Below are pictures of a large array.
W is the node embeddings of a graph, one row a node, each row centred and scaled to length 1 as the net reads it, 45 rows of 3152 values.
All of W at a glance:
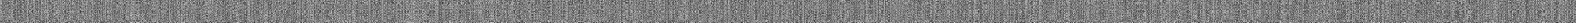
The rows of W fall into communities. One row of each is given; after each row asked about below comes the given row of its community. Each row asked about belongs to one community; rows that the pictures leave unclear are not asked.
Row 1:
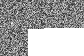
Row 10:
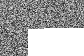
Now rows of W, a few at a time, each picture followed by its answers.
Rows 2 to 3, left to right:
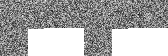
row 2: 10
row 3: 10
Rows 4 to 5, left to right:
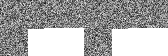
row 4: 1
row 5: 1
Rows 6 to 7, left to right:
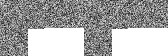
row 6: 1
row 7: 10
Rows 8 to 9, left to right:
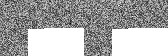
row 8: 1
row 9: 10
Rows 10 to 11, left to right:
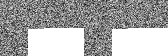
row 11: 1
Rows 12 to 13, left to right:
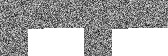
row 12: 10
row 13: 1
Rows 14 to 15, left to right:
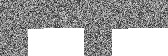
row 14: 10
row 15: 10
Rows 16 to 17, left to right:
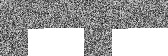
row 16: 10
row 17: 1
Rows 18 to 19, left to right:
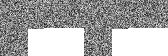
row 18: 1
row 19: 1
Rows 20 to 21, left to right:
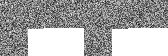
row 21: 10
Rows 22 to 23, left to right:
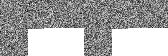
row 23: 10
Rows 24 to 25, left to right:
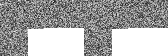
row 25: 10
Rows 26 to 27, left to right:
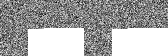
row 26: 10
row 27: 10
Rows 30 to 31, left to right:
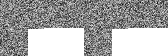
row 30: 10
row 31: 10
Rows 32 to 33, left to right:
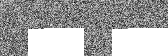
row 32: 10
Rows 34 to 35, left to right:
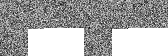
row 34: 10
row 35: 1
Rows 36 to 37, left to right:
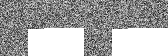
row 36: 1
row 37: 10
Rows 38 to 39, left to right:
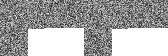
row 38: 1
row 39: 10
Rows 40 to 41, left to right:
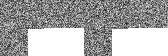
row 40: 1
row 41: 1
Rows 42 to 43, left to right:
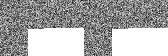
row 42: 1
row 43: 1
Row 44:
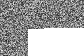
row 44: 10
